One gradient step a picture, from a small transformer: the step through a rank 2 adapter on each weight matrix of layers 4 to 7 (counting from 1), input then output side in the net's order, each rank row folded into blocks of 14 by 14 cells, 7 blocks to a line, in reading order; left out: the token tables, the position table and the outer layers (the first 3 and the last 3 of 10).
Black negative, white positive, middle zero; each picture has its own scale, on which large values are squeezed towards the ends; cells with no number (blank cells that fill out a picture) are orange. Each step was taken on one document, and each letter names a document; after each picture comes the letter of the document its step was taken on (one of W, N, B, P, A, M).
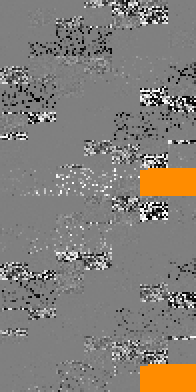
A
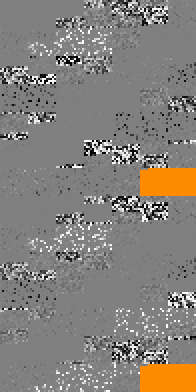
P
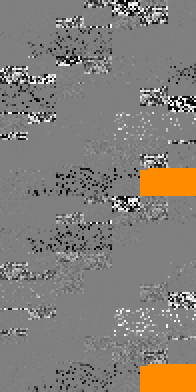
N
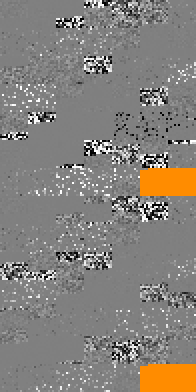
P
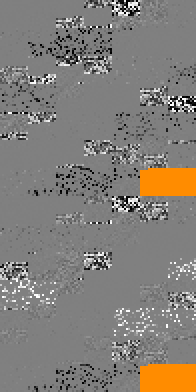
N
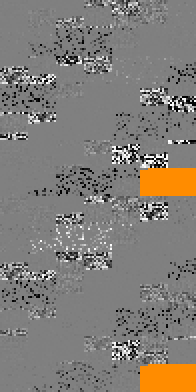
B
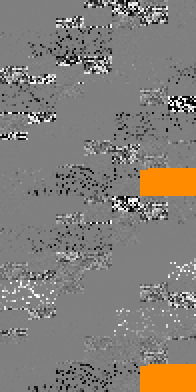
N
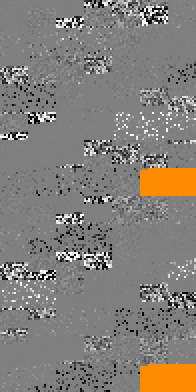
P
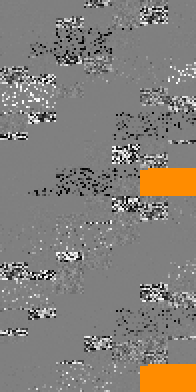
B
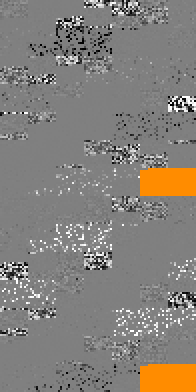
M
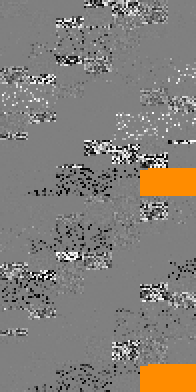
B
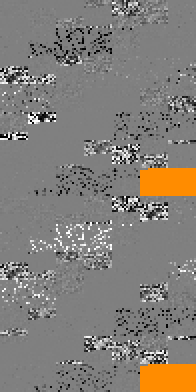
B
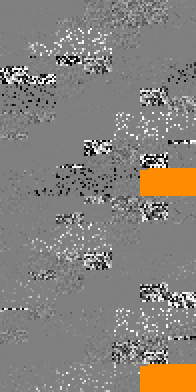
P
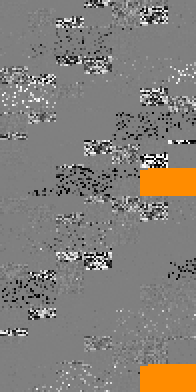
B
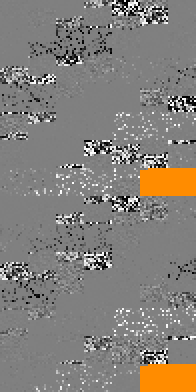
A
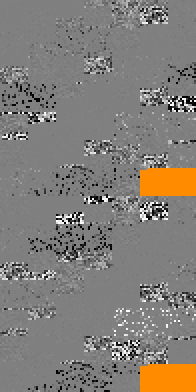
A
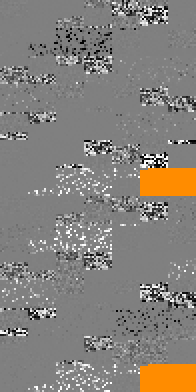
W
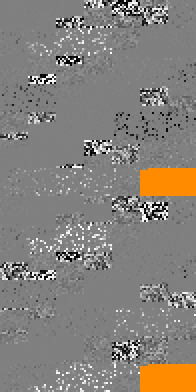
P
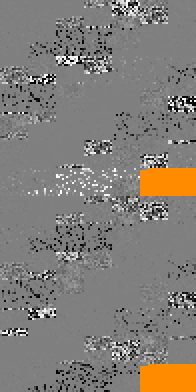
A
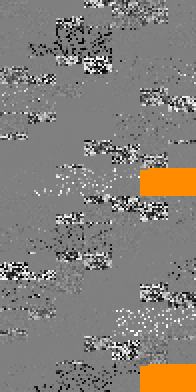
M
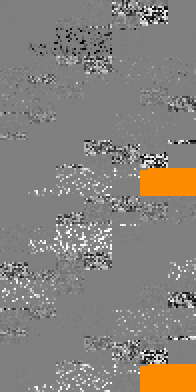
W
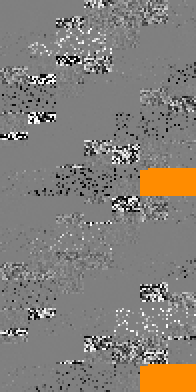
P
